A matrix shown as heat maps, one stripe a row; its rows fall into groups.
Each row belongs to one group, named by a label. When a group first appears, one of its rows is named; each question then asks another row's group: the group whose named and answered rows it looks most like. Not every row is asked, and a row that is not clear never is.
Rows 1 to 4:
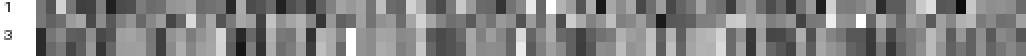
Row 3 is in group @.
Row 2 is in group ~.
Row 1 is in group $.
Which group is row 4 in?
@
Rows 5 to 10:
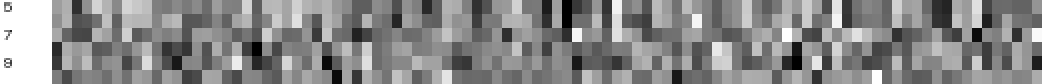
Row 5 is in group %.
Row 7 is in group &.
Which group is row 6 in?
%
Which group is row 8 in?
@
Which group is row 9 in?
@
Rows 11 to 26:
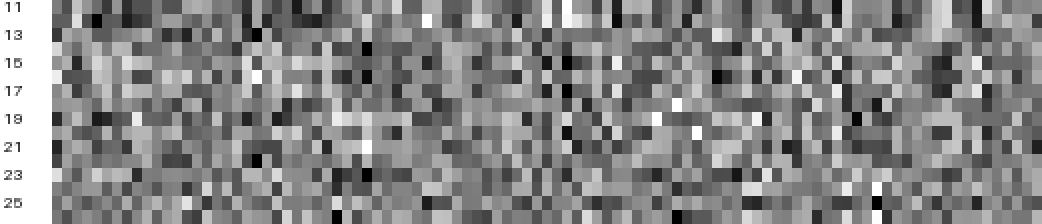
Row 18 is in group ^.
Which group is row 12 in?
$
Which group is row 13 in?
@
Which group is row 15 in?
%
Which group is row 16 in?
&
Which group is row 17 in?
%
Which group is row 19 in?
@
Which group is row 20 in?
%
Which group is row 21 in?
@
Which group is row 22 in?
@
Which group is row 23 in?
&
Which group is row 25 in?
^
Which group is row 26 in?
~
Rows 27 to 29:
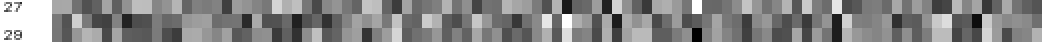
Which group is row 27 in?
%
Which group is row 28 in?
$
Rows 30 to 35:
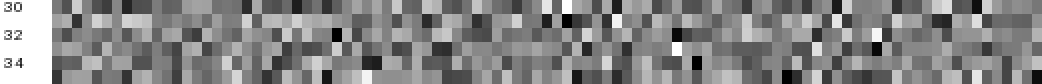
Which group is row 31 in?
%
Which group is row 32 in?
~
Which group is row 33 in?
^
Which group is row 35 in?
@
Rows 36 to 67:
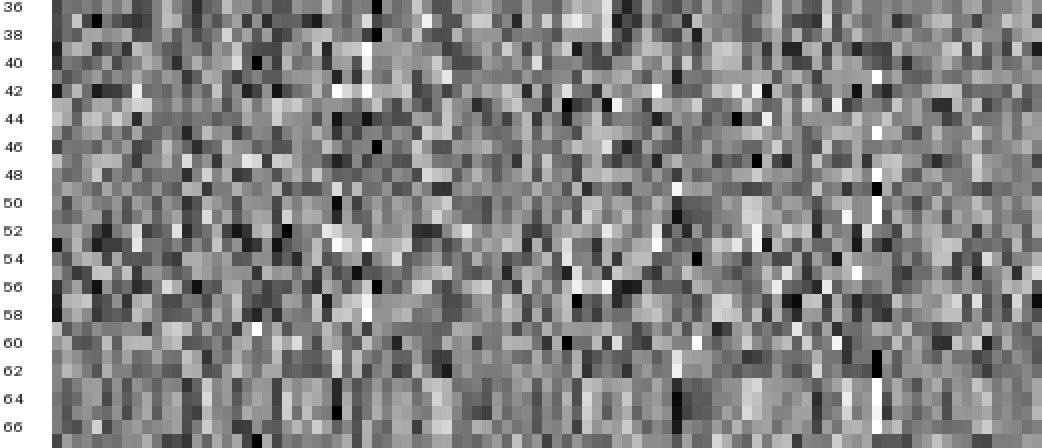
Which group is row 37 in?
$
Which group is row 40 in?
@
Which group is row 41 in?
~
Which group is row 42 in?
@
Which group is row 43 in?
%
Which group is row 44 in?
&
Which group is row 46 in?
$
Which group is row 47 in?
&
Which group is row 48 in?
~
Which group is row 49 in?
^
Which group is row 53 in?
@
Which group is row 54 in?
$
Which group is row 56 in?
$
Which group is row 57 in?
@
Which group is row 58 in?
@
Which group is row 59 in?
&
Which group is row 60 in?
%
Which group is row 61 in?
^
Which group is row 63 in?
~
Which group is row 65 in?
~
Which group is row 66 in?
~
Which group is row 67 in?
@
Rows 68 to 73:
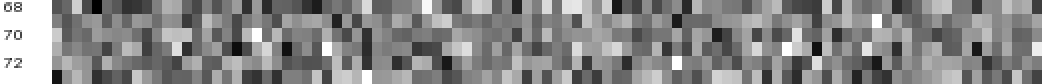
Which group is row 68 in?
$
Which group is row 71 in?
&
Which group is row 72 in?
^
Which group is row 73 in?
@
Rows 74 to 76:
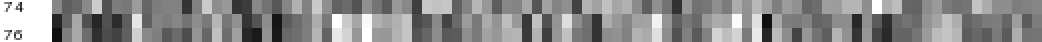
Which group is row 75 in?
@
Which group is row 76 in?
@
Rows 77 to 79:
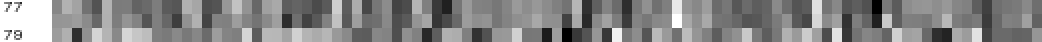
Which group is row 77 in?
^
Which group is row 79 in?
%
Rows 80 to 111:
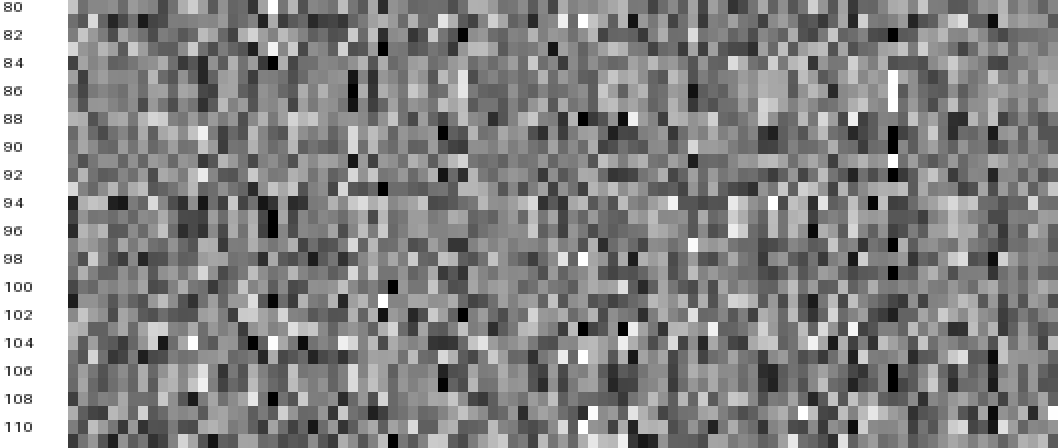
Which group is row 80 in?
&
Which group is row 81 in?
$
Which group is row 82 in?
^
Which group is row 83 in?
&
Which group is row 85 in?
~
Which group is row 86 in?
~
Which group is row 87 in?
~
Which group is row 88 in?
%
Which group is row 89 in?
^
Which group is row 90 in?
^
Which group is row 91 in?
~
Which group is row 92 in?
^
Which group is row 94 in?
@
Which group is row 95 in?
@
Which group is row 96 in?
@
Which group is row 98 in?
$
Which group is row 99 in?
^
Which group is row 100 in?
$
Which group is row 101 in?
@
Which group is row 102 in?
^
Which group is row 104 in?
&
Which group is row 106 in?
^
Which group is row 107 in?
^
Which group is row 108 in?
@
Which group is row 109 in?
&
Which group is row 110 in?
$
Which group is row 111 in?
$
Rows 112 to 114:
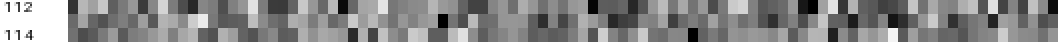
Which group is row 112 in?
@
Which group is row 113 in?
^
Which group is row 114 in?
~
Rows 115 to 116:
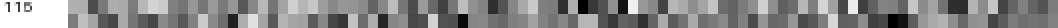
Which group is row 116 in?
^
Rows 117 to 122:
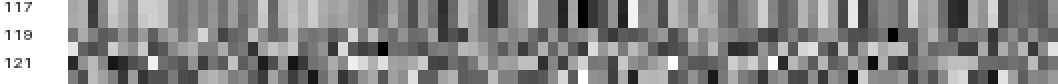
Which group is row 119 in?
^
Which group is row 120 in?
&
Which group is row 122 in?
$
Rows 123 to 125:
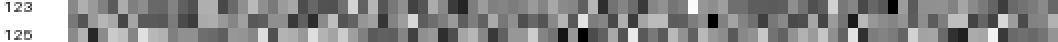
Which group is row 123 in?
^
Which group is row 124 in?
$
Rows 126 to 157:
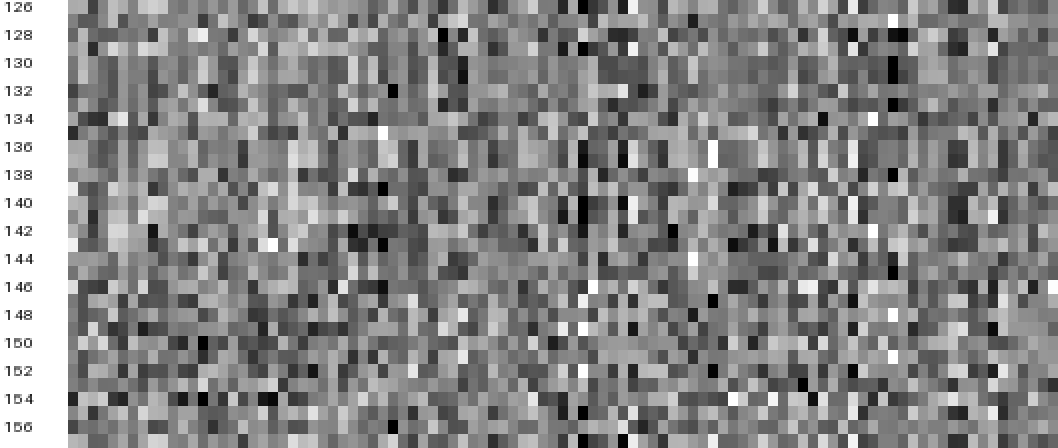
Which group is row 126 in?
%
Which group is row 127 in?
~
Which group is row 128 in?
^
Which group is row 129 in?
%
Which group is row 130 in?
^
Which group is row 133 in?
^
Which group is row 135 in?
@
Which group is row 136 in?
%
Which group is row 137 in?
%
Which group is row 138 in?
^
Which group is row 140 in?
%
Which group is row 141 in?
%
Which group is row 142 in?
&
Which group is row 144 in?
^
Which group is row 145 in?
^
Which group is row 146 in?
&
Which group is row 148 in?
~
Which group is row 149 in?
$
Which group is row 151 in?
~
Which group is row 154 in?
@
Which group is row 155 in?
%
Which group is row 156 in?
$
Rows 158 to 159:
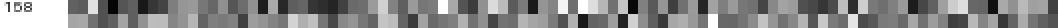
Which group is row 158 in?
$
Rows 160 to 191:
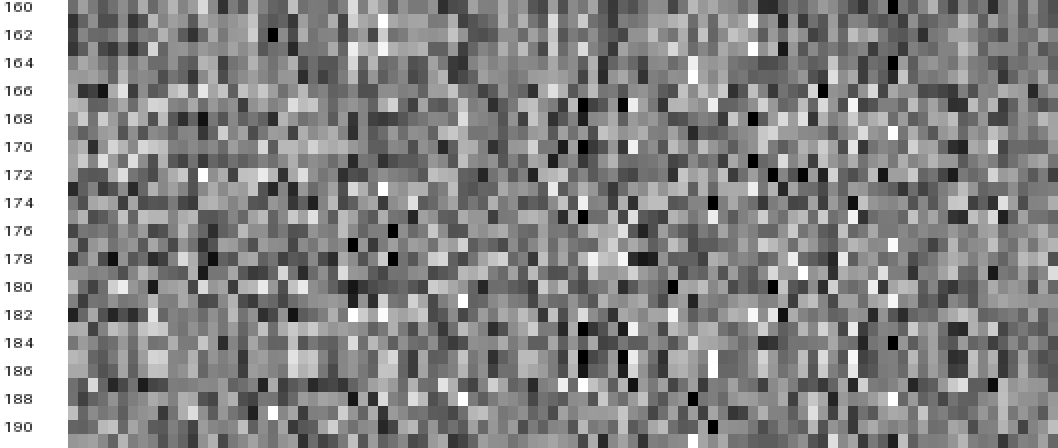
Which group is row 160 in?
^
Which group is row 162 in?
@
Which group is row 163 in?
@
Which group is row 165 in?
^
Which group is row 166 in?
&
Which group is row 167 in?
%
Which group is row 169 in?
~
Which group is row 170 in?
%
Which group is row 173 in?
@
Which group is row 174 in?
$
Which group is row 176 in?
$
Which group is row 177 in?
~
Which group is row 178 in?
$
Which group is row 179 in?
&
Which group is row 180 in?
&
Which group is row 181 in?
~
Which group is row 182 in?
@
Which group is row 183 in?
%
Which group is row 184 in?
^
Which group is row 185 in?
%
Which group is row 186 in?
%
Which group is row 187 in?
$
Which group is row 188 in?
~
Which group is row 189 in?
&
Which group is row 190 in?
$
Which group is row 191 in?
^
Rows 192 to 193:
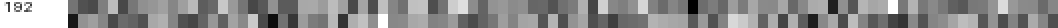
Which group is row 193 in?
@
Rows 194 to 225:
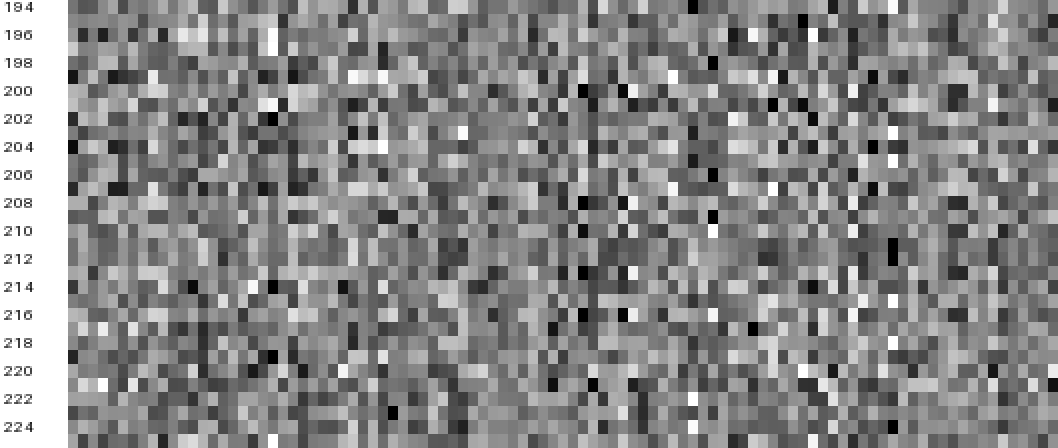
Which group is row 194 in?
~
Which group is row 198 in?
$
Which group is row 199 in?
@
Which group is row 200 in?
%
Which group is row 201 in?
&
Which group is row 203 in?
~
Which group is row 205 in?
~
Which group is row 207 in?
@
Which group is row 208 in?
%
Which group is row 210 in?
%
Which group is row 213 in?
%
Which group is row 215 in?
~
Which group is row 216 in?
%
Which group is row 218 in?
~
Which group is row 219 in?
@
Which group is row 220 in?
&
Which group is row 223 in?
$
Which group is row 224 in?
^
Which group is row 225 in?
&
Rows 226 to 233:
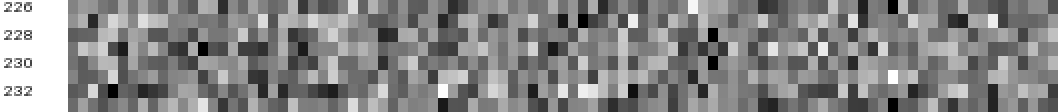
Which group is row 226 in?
^
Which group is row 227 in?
%
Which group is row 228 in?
$
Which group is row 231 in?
~
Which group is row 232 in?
$
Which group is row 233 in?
^
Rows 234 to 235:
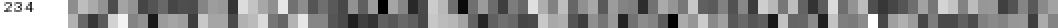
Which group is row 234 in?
^
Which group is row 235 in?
&
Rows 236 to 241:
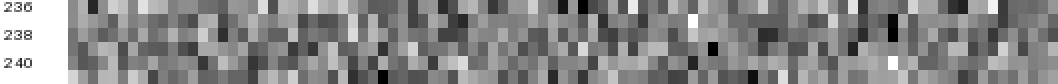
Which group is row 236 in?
%
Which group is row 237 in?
^
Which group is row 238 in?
^
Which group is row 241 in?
&
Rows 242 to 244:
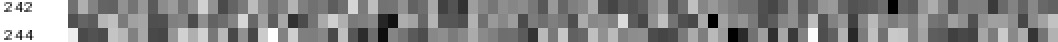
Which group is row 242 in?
^
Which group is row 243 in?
$
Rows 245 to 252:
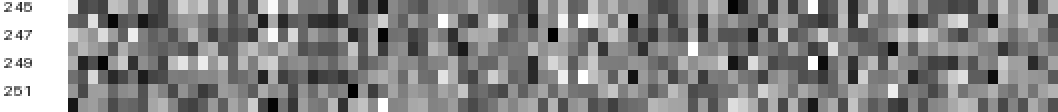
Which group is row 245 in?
&
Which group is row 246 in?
$
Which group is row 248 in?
^
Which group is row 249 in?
&
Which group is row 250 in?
$
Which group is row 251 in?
~
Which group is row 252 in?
@
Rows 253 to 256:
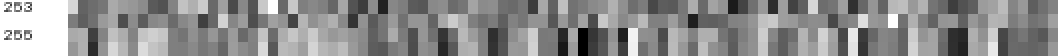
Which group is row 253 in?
&
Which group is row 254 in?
~
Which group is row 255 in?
%
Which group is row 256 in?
%
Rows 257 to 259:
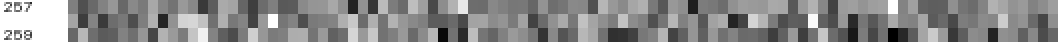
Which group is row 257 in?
~
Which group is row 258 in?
&
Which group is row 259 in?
^
